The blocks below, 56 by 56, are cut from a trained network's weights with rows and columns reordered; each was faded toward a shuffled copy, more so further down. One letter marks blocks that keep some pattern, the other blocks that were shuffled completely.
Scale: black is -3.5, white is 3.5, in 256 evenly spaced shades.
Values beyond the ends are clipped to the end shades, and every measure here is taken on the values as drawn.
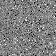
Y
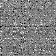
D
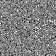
Y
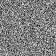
Y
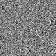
D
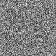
D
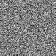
D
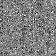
D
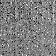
D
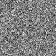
D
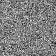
Y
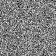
Y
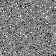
Y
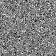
Y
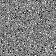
Y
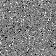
Y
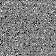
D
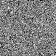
Y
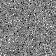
Y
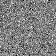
Y
